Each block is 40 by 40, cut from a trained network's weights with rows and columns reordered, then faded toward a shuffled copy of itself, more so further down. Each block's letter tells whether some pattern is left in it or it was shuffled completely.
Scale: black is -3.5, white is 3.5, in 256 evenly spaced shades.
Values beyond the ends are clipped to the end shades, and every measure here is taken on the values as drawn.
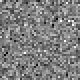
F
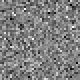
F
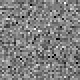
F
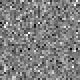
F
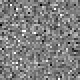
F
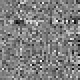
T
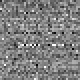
T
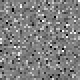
F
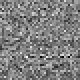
T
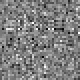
T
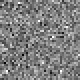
F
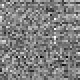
T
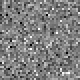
F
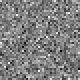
F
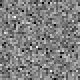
F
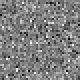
F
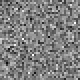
F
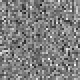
T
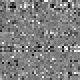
T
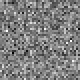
T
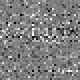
T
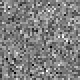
F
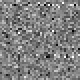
T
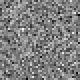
F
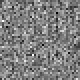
T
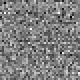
T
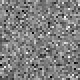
F
